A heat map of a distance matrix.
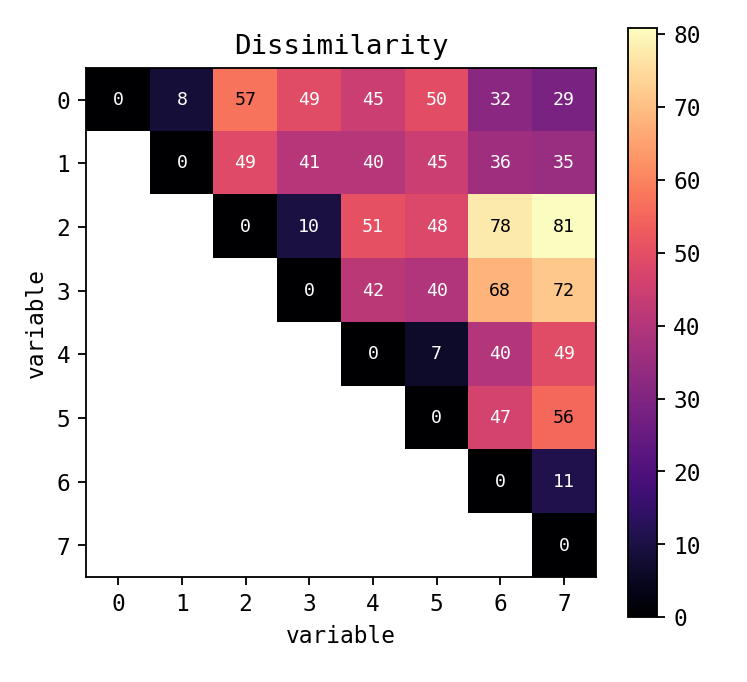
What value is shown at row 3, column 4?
42
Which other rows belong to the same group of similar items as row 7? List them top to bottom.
6
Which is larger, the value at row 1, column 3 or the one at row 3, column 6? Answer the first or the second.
the second
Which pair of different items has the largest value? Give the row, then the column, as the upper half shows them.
2, 7
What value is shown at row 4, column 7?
49
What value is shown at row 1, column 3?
41
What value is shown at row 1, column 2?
49
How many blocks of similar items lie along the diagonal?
4
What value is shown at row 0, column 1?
8
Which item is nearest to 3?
2
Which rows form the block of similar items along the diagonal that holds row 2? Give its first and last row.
2 to 3
